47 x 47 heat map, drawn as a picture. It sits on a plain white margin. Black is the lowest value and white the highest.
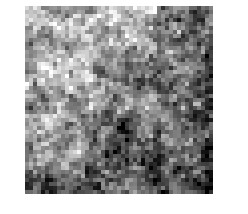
The histogram is bell-shaped. On average the colour sits 50% of the way up the scale. The halves do not mirror each other. The bottom right is the ninth with the lowest average. The field is mottled with small blotches. There is an overall slope up to the top left.
